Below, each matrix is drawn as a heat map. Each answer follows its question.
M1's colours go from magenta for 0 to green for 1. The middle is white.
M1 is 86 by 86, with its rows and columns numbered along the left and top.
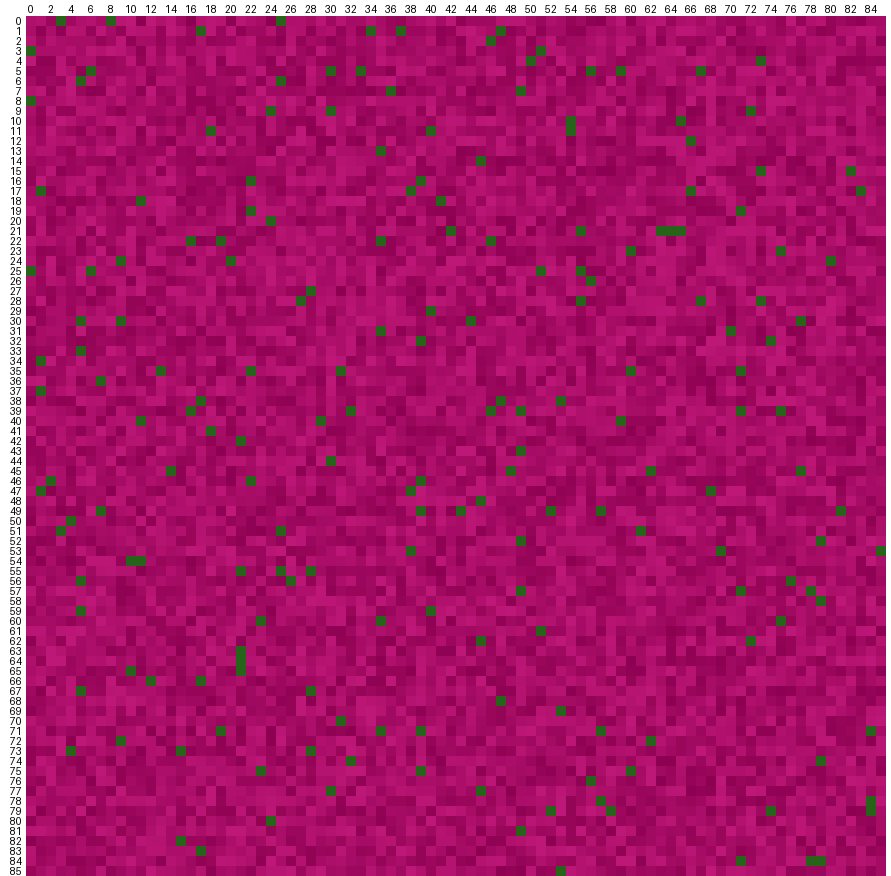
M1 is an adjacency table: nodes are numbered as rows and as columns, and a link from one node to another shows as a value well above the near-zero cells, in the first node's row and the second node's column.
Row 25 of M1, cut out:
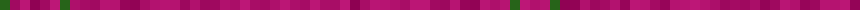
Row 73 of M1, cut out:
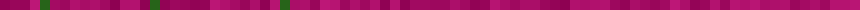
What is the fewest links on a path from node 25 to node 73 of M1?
3
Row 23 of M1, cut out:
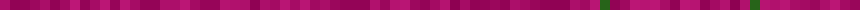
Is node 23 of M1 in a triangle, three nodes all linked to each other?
yes
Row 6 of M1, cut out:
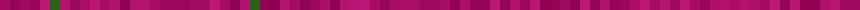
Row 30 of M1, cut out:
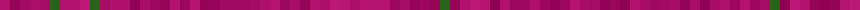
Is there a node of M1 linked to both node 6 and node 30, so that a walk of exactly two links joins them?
yes
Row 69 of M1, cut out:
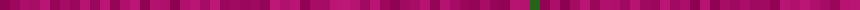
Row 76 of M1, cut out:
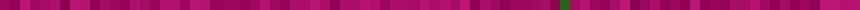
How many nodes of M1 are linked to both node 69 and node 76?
0
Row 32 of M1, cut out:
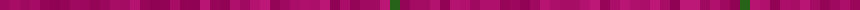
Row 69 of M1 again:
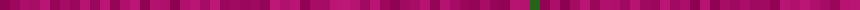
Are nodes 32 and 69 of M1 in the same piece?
no
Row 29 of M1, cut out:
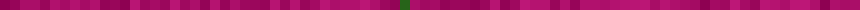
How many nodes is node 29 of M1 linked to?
1
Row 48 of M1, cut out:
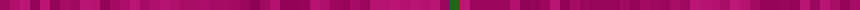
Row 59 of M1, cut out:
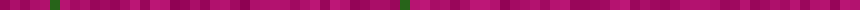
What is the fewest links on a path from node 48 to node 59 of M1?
5
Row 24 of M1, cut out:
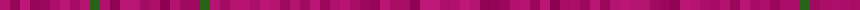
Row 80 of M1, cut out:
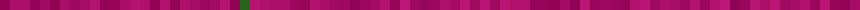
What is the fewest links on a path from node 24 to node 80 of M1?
1
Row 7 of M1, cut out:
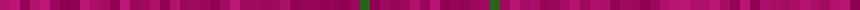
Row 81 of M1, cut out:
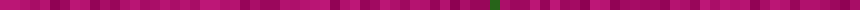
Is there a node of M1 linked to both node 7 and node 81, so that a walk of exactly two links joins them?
yes
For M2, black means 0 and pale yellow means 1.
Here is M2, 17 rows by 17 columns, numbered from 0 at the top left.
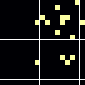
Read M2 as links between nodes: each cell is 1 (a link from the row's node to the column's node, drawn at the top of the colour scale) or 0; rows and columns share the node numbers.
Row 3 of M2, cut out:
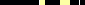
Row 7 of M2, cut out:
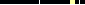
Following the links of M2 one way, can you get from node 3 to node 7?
yes
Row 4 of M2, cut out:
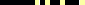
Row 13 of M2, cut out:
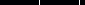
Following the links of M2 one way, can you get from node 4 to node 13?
yes
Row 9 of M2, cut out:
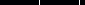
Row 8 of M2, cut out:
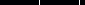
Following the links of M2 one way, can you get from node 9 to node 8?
no
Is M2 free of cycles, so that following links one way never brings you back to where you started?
yes
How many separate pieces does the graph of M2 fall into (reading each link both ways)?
5
